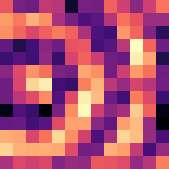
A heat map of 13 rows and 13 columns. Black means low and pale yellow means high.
Overall the values sit about 50% of the way up the scale. Rings spread out from the middle left. No overall slope runs across the table.
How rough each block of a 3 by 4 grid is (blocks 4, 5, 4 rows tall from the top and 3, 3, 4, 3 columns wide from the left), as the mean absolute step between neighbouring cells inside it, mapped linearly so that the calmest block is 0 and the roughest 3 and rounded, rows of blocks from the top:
1101
1301
1112
